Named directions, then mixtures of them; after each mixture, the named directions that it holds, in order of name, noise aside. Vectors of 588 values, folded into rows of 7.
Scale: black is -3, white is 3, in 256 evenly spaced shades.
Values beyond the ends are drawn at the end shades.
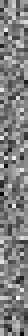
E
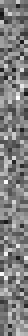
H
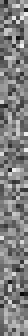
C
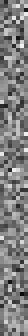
C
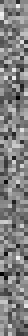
H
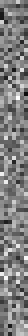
H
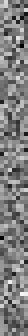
C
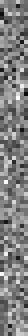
H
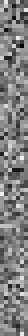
C, E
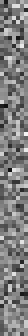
C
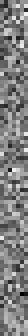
C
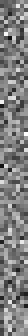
C, E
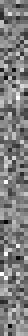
H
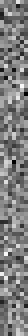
H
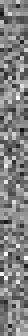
H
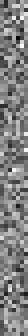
C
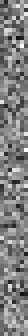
C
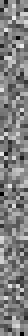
C, E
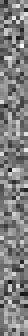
C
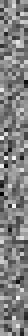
E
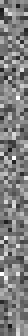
E, H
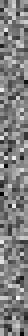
E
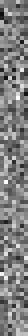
H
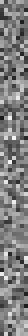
C, H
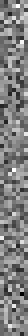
C, H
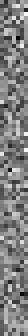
C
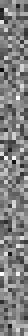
E, H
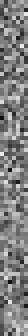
C, H
